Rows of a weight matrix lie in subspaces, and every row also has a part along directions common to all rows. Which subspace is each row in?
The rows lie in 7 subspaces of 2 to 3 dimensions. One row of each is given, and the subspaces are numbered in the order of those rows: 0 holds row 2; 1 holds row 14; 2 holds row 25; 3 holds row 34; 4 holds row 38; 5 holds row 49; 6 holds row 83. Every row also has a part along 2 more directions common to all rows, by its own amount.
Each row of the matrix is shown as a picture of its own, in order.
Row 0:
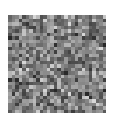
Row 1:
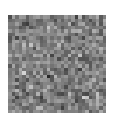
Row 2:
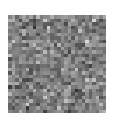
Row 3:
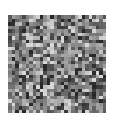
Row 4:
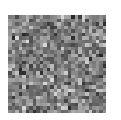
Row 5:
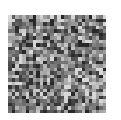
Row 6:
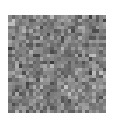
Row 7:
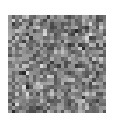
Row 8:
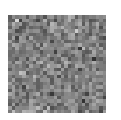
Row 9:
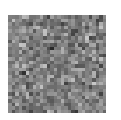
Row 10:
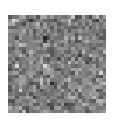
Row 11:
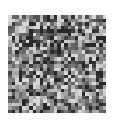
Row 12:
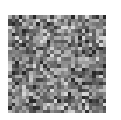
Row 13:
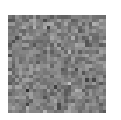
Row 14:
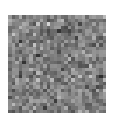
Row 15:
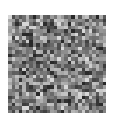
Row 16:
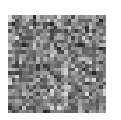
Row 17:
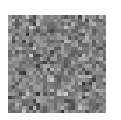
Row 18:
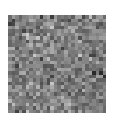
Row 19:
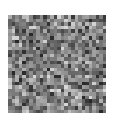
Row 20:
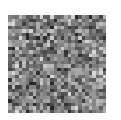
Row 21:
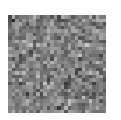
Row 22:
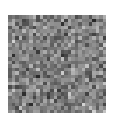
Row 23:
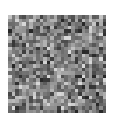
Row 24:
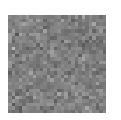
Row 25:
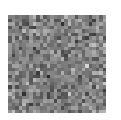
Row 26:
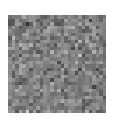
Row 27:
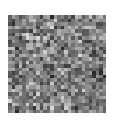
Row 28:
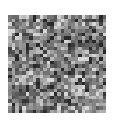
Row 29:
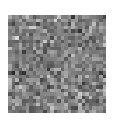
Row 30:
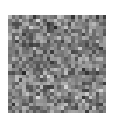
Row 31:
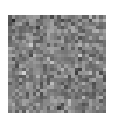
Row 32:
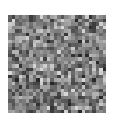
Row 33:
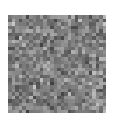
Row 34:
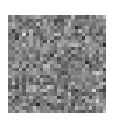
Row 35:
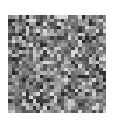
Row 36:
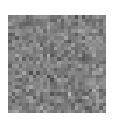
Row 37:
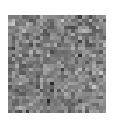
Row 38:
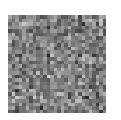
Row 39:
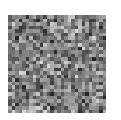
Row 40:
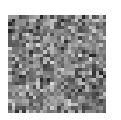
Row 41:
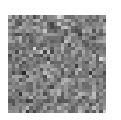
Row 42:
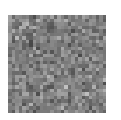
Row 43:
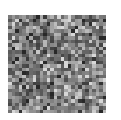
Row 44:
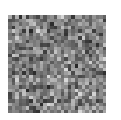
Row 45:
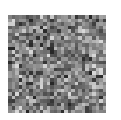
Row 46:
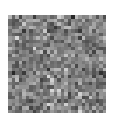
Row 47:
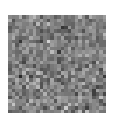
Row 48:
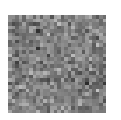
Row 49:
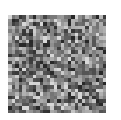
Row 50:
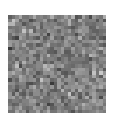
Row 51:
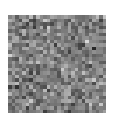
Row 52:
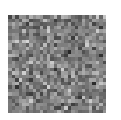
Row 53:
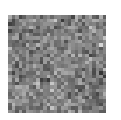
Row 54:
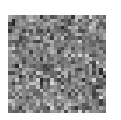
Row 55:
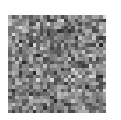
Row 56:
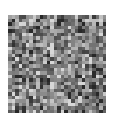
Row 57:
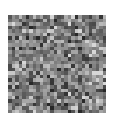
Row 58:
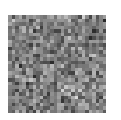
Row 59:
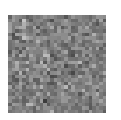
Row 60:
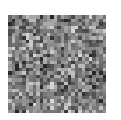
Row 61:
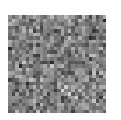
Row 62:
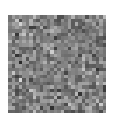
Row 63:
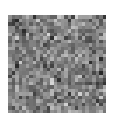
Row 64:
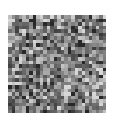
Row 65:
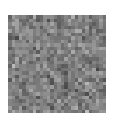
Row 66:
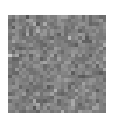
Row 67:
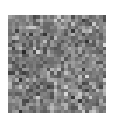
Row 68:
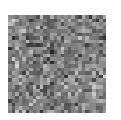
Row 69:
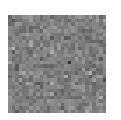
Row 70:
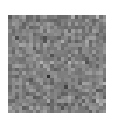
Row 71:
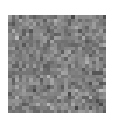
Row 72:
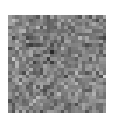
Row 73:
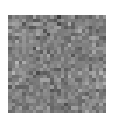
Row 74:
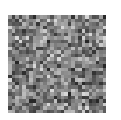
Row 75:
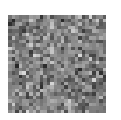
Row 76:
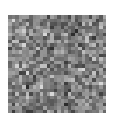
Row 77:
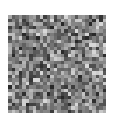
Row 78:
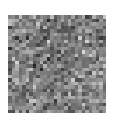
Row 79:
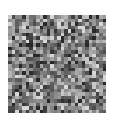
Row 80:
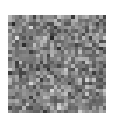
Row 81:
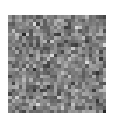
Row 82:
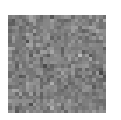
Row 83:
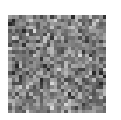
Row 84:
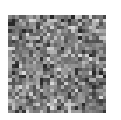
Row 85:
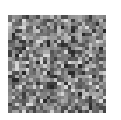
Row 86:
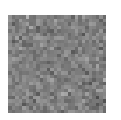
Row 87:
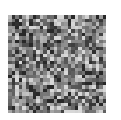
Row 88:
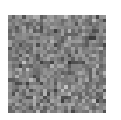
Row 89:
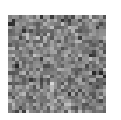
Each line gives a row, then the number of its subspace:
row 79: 5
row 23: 4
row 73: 3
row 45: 4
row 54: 1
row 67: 6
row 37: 6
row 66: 3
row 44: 3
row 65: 0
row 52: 0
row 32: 1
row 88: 5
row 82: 2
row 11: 1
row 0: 5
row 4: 0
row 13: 0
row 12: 1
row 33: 3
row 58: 5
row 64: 0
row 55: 1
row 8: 6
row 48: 3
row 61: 5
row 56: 4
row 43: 6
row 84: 0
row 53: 4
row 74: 1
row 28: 4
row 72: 1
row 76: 6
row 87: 4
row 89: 2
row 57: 2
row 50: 5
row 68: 1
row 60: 2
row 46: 3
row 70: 5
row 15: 5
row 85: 2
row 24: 4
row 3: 1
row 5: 0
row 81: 3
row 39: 6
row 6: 5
